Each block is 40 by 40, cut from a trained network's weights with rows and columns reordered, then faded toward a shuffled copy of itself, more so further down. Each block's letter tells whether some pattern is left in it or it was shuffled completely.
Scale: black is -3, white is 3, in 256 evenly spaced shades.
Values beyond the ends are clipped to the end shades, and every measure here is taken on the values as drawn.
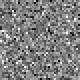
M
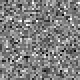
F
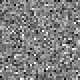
M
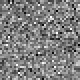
M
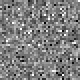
F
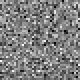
F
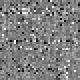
F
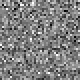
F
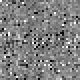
F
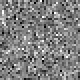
M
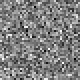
M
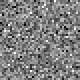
M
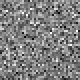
M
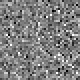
F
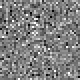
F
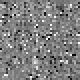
F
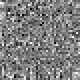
F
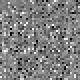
F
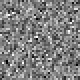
F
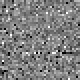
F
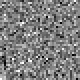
F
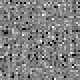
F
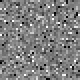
M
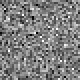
M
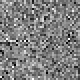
F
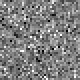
M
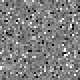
M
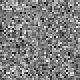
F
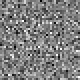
F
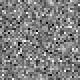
M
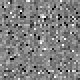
F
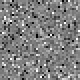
M
